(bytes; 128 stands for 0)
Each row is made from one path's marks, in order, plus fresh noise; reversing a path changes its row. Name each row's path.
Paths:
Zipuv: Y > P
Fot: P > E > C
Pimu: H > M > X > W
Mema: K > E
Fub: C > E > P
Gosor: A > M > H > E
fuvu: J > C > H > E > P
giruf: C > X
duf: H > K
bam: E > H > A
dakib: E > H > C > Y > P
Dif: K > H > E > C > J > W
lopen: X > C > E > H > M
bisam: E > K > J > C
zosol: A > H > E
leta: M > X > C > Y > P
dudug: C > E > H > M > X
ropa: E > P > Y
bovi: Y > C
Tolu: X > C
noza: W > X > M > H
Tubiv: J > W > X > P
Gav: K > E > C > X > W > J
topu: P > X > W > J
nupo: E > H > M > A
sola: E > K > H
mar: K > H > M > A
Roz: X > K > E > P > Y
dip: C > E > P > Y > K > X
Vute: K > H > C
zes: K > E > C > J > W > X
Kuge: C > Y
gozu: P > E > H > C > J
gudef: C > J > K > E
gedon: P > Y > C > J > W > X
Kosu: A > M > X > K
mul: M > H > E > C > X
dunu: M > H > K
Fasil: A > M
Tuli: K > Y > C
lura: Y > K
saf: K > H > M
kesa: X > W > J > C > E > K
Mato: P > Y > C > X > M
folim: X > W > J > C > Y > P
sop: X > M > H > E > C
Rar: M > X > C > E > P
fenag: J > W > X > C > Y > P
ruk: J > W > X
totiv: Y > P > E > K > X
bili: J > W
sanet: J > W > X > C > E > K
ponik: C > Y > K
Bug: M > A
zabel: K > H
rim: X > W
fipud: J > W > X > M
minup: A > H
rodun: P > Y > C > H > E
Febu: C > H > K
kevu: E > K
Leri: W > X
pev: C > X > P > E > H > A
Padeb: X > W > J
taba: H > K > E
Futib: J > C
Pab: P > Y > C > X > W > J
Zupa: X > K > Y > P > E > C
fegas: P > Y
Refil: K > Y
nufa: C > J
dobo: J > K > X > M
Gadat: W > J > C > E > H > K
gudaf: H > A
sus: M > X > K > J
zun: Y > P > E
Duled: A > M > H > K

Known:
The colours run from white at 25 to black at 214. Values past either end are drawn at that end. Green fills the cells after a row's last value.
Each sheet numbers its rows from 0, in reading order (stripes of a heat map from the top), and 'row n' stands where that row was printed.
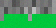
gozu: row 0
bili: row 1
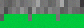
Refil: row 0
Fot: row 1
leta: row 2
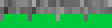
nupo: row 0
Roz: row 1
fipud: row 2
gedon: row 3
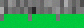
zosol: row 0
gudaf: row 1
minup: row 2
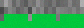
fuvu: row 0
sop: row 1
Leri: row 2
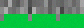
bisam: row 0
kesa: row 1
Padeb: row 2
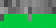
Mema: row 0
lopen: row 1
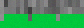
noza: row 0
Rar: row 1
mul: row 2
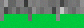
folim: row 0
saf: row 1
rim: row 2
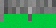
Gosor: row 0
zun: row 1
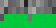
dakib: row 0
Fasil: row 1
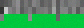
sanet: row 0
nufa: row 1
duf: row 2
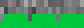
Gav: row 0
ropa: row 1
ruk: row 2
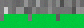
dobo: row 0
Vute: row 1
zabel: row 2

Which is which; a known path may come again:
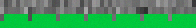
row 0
taba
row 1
Fub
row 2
ponik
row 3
zosol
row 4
saf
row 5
bam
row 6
fenag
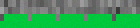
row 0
gudef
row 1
giruf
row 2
ruk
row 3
Bug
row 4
fegas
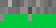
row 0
Futib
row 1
sop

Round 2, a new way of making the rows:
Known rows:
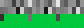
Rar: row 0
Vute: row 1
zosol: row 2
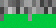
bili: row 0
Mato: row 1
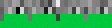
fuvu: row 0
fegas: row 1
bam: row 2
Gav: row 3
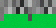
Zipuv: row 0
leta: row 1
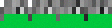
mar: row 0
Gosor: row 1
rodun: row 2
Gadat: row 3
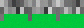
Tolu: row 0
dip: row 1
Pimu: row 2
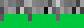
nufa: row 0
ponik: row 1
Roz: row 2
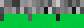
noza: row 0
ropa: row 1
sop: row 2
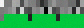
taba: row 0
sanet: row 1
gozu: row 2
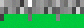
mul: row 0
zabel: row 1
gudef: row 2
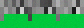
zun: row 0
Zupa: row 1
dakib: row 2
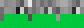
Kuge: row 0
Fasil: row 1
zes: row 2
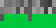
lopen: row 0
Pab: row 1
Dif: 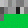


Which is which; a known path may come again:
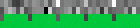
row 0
rim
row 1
Fub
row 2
gudaf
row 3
pev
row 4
Bug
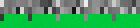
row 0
nupo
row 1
Zupa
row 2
Tuli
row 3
saf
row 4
Pimu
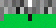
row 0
fegas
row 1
Duled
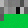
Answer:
ponik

